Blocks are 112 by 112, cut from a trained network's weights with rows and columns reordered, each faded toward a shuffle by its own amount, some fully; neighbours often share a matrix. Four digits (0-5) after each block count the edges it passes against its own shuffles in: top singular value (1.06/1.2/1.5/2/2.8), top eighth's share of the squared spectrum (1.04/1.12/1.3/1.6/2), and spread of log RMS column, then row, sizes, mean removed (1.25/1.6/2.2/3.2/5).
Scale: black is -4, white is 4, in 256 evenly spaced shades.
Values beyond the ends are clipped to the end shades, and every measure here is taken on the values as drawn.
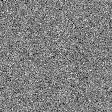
0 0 0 0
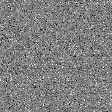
0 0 0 0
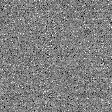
1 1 1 0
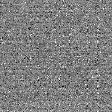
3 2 2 0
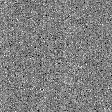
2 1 0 0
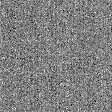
2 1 0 0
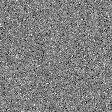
0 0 0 0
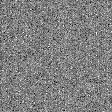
2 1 0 0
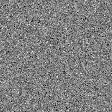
2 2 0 1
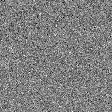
2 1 0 0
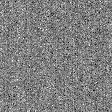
2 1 0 0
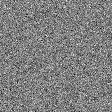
0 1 0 0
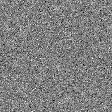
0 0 0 0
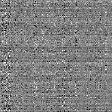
4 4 4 2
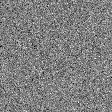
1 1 0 0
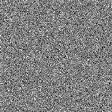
2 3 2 1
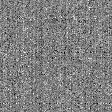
3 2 0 2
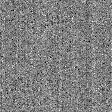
2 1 0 1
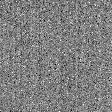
2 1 0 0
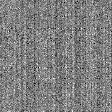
4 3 1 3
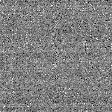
2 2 2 1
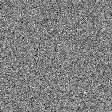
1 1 0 0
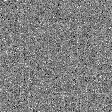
1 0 0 0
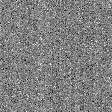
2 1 0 0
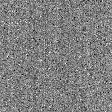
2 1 0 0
